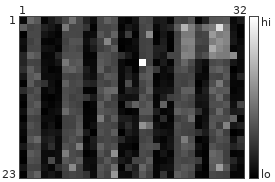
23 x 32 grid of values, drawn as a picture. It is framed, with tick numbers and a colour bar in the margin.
In the top right lies a patch that is higher than the rest. Stripes running up and down repeat 6 times from left to right. On average the colour sits 20% of the way up the scale. There is no overall slope.
